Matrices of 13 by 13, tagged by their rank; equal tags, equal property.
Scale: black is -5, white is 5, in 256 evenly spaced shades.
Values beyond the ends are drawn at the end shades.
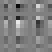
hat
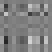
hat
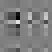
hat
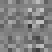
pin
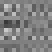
pin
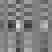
hat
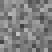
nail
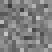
nail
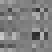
pin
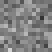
nail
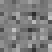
pin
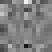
pin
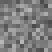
nail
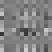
pin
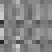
pin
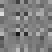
pin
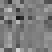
pin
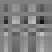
hat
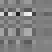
hat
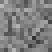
nail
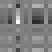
hat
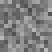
nail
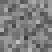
nail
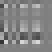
hat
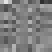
pin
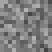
nail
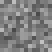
nail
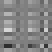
hat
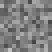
nail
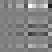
hat
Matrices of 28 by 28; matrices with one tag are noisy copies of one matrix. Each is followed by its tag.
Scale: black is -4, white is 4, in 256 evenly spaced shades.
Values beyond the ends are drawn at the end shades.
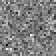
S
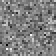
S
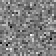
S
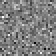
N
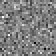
N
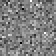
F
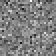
F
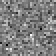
S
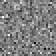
N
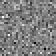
N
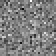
F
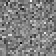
F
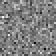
N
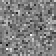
S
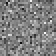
F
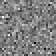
N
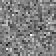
S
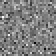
N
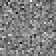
F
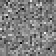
F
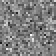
S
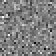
N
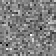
S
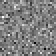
N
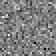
N
